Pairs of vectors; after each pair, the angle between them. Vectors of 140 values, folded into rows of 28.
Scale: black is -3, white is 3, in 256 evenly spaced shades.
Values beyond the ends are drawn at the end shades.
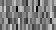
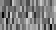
orthogonal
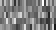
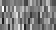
orthogonal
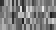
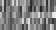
partly opposed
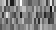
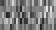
partly opposed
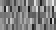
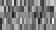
partly aligned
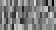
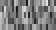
partly opposed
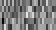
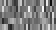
partly aligned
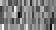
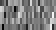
nearly opposite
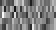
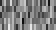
orthogonal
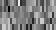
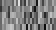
partly aligned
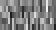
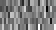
partly opposed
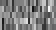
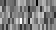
partly aligned
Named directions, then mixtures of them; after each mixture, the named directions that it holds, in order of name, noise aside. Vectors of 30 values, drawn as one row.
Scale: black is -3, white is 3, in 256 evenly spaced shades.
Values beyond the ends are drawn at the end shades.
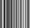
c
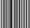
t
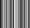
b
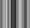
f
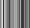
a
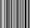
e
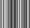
a, f, t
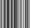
b, c, f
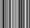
a, e, f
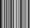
b, c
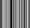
b, f, t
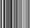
c, t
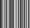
b
